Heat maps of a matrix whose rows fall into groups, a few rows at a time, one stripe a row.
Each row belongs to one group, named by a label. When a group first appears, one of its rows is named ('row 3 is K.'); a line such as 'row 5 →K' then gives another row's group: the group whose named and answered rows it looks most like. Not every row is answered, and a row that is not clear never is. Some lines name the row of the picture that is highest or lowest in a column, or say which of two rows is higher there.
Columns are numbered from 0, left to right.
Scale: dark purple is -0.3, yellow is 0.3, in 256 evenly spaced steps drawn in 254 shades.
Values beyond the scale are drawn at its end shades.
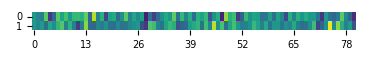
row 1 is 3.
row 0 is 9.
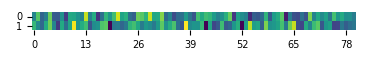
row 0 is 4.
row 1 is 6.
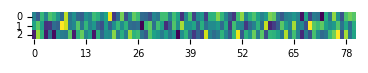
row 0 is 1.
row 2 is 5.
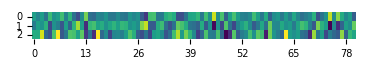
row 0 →3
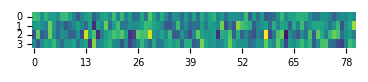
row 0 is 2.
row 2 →4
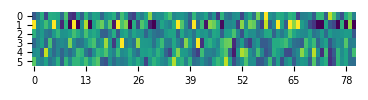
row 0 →4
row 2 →9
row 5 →9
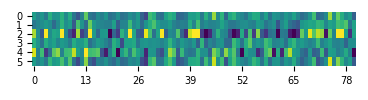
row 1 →5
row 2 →5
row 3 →6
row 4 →9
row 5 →3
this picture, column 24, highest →2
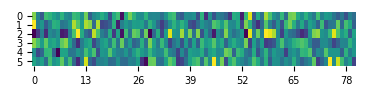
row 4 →4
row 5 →3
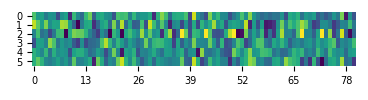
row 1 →2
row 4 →6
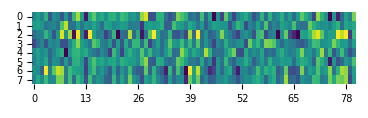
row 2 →5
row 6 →5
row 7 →5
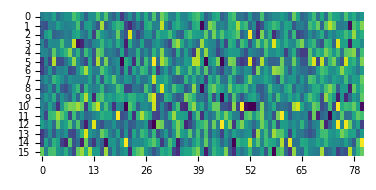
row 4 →5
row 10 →9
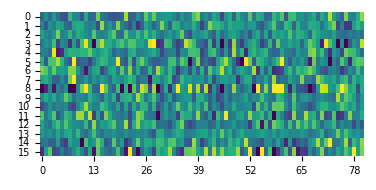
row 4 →9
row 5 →1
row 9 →5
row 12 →6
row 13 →3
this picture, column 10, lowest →14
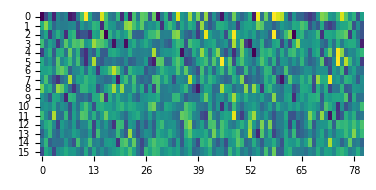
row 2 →4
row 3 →9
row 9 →4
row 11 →9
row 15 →4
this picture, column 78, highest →13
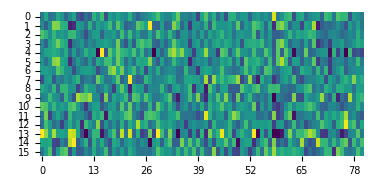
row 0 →4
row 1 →1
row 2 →2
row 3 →1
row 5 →1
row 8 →6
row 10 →2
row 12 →5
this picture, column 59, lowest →13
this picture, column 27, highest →1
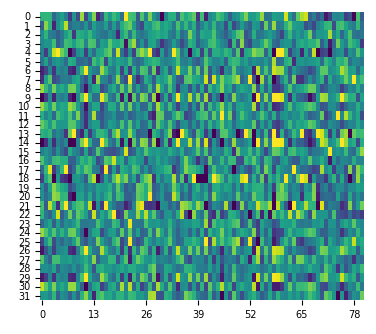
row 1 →4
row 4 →1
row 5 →4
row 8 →2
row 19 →1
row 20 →1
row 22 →6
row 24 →2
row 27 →6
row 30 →2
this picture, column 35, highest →13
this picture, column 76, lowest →31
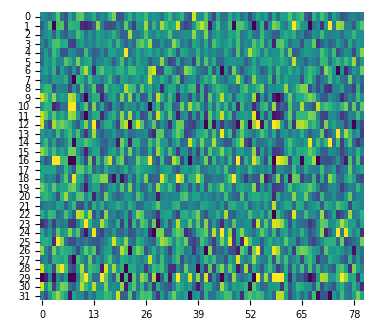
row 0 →6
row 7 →1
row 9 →2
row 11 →2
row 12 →6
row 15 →2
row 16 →1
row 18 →9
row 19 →2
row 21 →4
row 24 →3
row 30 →9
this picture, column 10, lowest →1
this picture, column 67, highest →14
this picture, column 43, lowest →12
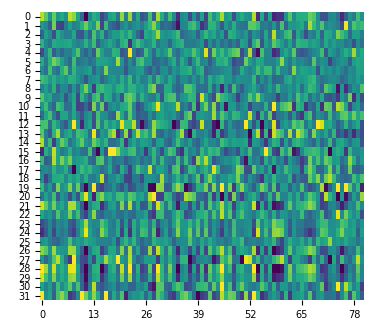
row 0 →2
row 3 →6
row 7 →2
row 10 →4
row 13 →6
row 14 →9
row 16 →5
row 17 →1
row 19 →3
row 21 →2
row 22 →3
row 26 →2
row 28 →2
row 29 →2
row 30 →3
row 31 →9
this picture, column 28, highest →20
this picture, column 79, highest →27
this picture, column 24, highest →13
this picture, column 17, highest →15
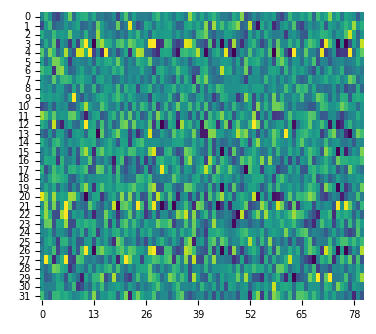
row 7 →5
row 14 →6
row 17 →5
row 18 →1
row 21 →5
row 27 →4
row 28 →1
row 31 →6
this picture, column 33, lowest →21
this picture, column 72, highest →29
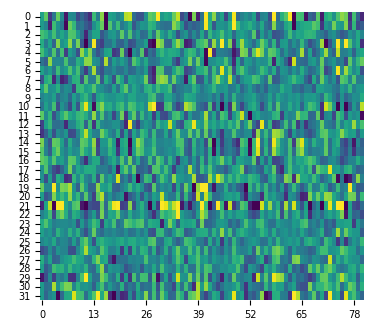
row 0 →4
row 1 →4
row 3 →3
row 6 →3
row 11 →9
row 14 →6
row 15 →6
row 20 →5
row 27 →9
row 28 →5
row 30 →5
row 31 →9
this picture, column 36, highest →10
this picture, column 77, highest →19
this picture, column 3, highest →19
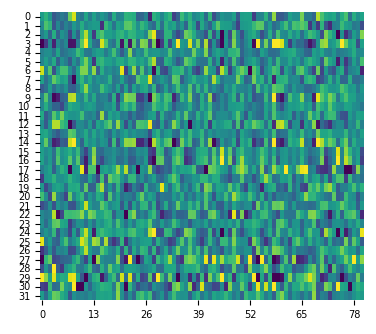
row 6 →9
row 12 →1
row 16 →3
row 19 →5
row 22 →9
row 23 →1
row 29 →2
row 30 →4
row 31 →1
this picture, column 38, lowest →30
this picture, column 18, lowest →25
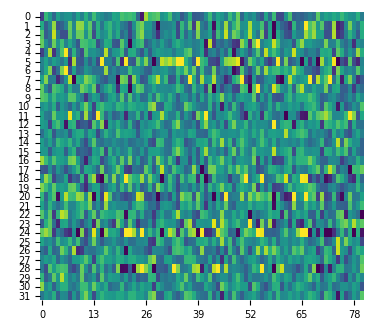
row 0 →4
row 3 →6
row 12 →4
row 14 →3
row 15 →4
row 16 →2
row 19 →2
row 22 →9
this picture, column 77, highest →11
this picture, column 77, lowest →17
